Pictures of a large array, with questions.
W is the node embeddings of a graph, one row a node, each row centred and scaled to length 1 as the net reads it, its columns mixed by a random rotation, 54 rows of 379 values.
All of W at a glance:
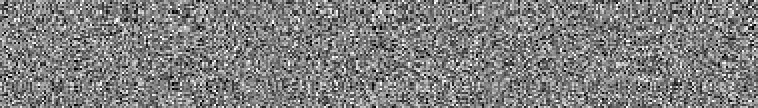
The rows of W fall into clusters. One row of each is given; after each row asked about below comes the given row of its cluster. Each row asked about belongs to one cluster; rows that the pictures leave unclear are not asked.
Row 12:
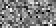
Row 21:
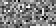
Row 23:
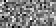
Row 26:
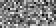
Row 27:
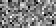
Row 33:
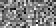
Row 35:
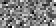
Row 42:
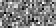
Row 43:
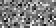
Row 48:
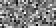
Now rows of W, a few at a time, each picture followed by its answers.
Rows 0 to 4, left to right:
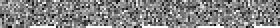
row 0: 35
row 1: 26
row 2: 33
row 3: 12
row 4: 33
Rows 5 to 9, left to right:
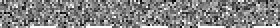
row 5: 42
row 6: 42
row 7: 48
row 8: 33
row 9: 12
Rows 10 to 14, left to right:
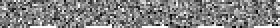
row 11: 27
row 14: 35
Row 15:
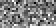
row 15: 26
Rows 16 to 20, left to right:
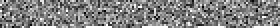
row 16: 23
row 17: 12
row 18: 21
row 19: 43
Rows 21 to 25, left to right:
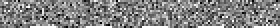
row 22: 35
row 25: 48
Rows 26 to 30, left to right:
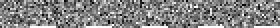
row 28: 48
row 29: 21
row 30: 43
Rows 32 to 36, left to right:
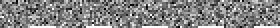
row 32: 48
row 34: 43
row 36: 21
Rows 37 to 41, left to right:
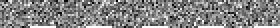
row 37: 33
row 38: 27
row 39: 23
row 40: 23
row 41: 42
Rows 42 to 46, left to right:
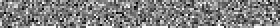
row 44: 42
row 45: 43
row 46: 26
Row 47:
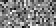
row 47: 33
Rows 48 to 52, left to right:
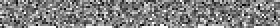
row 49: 26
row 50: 12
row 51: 26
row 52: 43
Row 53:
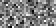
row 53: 35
